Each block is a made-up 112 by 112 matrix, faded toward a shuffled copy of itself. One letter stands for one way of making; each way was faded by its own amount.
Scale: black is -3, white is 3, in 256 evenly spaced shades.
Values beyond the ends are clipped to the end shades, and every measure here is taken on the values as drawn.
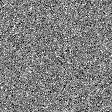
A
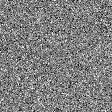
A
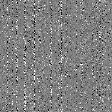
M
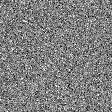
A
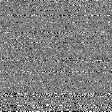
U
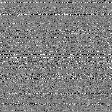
U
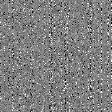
M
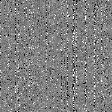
M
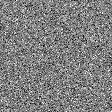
A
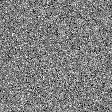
A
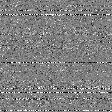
U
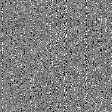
M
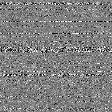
U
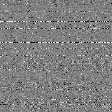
U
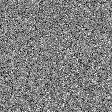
A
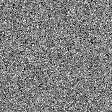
A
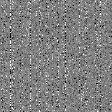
M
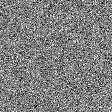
A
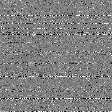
U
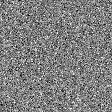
A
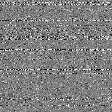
U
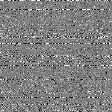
U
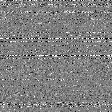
U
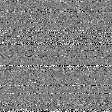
U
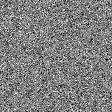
A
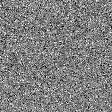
A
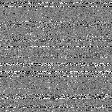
U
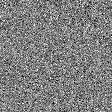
A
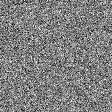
A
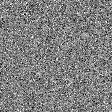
A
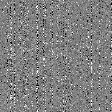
M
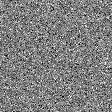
A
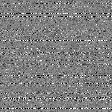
U
